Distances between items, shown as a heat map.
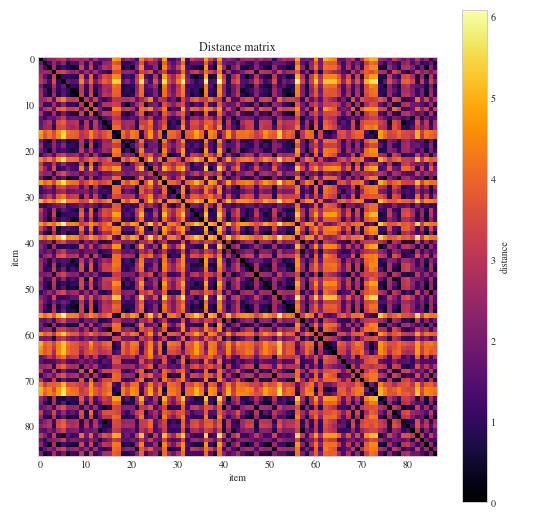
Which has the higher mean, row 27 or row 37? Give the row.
27
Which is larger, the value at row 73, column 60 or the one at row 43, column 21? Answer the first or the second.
the first
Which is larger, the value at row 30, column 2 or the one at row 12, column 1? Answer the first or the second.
the first
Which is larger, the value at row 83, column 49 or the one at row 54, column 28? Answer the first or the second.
the second
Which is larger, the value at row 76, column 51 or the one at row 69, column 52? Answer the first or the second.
the second
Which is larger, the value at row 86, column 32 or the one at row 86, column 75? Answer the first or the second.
the first
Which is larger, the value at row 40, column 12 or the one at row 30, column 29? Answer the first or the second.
the first
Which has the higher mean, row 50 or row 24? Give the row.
24
